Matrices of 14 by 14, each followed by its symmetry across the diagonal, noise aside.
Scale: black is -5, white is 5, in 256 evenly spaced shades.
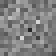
symmetric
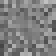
antisymmetric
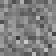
antisymmetric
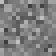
symmetric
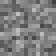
neither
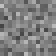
neither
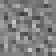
antisymmetric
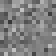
antisymmetric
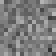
neither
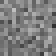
neither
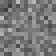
symmetric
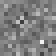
symmetric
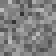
symmetric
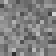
antisymmetric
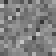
antisymmetric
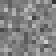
neither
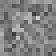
symmetric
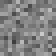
neither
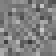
antisymmetric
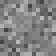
symmetric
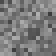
symmetric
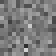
neither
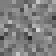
antisymmetric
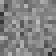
neither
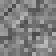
symmetric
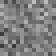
antisymmetric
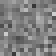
antisymmetric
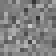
neither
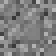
symmetric
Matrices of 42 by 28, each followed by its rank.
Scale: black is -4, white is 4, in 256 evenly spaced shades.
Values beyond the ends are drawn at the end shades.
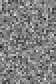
full rank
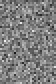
full rank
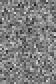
full rank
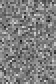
full rank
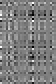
two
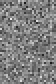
full rank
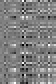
two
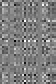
two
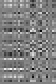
two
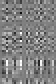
two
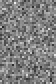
full rank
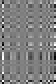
one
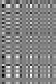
one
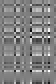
one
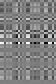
one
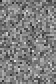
full rank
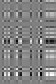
one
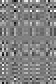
two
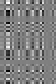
one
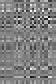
two
